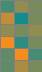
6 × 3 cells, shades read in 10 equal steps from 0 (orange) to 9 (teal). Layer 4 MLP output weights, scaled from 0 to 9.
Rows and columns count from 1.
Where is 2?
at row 2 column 1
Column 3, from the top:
5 5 4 5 7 5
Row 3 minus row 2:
2 -4 -1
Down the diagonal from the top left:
7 9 4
